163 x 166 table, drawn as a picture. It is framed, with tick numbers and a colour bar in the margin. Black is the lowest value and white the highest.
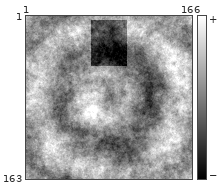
The top middle is the ninth with the lowest average. An odd patch, lower than its surroundings, sits in the top middle. Concentric rings centre on the centre. No overall slope runs across the table.
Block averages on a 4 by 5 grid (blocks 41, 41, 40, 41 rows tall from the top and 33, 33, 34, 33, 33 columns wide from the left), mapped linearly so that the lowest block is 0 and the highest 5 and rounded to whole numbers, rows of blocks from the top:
3 4 0 4 4 / 5 3 3 2 5 / 4 3 4 2 5 / 4 4 3 3 4
